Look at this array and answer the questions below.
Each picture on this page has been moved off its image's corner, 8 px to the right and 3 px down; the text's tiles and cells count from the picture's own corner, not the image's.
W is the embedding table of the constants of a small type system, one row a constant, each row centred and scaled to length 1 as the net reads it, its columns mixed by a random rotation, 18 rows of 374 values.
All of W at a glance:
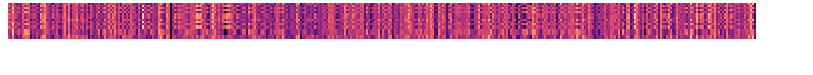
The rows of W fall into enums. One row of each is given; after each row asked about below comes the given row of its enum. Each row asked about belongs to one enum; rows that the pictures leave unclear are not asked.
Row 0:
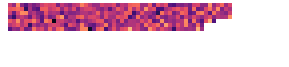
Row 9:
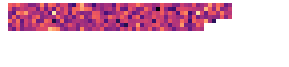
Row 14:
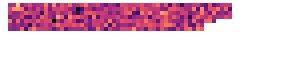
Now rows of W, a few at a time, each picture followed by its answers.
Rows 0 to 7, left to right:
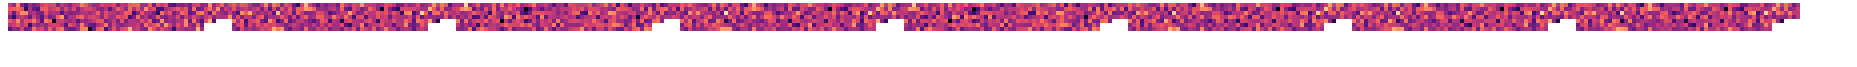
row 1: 9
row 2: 14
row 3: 9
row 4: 14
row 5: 9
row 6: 9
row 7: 9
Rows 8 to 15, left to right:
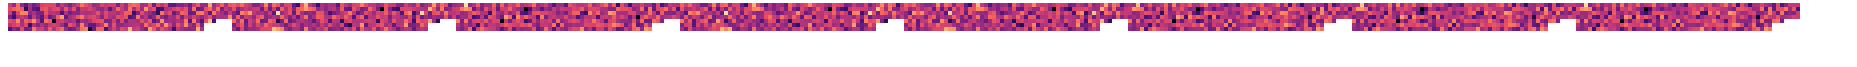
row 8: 0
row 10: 14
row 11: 9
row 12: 9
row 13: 14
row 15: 14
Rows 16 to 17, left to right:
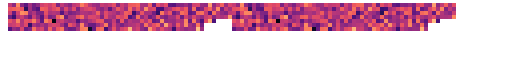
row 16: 0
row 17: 0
